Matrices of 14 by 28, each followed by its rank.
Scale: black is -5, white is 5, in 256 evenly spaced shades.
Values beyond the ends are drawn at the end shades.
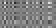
one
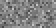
full rank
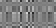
one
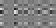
one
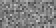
full rank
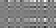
one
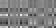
one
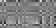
two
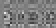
two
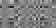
two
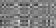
two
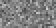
full rank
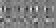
two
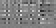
two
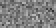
full rank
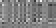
two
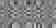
two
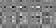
two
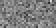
full rank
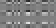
one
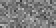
full rank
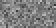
full rank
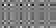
one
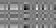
one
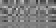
two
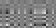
one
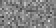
full rank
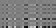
one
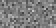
full rank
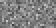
full rank
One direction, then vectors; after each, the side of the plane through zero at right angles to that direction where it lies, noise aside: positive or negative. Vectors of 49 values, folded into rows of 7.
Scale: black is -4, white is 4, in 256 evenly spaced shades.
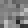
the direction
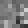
positive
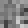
negative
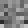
negative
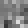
negative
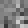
negative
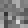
negative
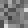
positive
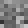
negative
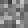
negative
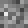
positive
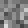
positive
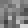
negative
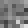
negative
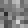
negative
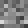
positive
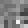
negative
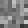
positive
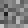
negative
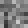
negative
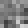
negative
